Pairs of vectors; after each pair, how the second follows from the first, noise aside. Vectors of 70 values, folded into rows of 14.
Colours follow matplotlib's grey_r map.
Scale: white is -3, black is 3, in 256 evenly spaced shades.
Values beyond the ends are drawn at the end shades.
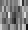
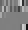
partly zeroed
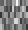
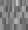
shrunk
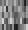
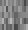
shrunk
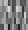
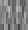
shrunk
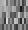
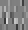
partly zeroed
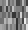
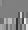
partly zeroed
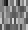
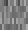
shrunk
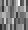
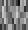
sign-scrambled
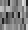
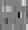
partly zeroed
